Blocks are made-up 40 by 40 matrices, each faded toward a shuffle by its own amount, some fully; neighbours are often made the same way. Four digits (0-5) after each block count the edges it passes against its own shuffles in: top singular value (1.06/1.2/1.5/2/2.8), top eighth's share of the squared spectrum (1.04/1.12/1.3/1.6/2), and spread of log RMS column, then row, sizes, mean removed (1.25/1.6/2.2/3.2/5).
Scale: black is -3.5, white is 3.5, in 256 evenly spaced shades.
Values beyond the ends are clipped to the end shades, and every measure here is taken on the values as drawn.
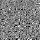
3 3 0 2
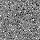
0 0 0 0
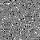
3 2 0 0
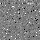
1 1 0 0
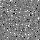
1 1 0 0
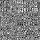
3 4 1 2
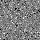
0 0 0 0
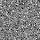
2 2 0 0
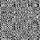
4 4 2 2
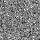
0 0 0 0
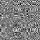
4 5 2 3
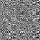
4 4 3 2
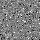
1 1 0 1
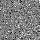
1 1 0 0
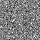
0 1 0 0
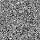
1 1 0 1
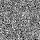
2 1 0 0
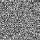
3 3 1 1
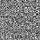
3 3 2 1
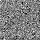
0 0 0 0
